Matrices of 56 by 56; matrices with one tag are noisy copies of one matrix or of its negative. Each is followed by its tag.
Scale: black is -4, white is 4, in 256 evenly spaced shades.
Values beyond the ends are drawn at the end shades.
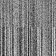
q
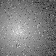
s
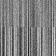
q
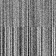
q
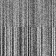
q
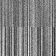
q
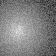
s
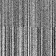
q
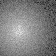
s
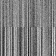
q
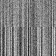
q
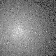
s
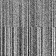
q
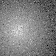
s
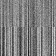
q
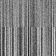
q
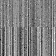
q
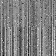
q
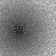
s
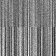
q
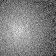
s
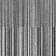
q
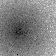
s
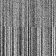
q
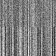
q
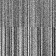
q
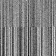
q
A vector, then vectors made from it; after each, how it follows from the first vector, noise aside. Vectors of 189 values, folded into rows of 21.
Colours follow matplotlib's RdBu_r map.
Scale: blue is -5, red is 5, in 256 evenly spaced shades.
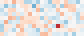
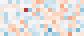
reversed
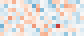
copied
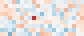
wrapped around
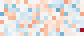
wrapped around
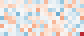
wrapped around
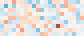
copied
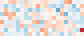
wrapped around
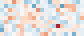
copied
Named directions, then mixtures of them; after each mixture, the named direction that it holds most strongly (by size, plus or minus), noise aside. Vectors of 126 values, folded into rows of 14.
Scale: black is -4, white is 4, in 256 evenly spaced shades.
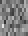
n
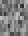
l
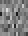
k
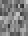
l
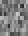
l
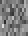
n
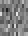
k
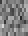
n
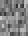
l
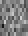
n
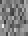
n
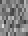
n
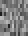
l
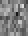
l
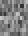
l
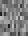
l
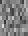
n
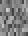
n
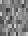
k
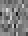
k
